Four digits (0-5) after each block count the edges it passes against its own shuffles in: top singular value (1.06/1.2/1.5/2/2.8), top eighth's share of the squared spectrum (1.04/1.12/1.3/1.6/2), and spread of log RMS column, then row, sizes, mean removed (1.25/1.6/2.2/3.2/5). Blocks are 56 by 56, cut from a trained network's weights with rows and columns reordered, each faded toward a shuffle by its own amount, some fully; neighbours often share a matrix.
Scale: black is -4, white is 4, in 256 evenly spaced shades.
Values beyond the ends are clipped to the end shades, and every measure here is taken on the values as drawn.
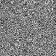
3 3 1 1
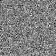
1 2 1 0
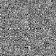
3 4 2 2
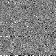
3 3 0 2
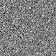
2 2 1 0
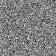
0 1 0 0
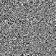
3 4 2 2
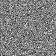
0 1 0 0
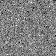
0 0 0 0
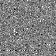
2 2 0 1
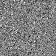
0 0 0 0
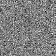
2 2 0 1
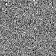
2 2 1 0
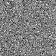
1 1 0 0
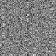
3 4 2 1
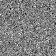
0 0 0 0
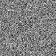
2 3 1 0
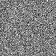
0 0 0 0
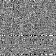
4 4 1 2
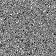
1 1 0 0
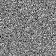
0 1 0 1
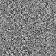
3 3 1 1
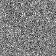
2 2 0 1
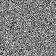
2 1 0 0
